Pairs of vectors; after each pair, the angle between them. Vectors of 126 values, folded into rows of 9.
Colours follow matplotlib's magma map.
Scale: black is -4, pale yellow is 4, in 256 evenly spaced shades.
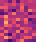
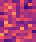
partly aligned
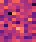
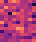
nearly parallel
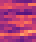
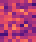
partly opposed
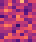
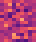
partly aligned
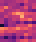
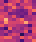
partly opposed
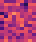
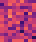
orthogonal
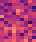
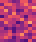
nearly opposite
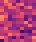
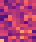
nearly opposite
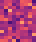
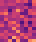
partly opposed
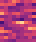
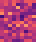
partly aligned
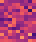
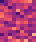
partly opposed
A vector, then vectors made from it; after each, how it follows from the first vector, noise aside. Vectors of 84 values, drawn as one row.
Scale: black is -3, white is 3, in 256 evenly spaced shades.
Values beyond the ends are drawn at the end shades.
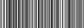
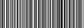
sign-scrambled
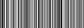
sign-scrambled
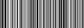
negated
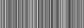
shrunk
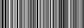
negated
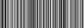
negated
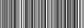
reversed
